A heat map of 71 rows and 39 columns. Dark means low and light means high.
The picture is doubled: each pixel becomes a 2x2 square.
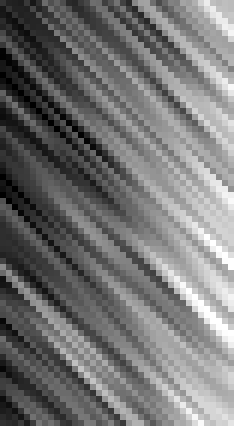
Ninth with the lowest average: top left. Slope: up to the right. Grain: diagonal, down to the right.
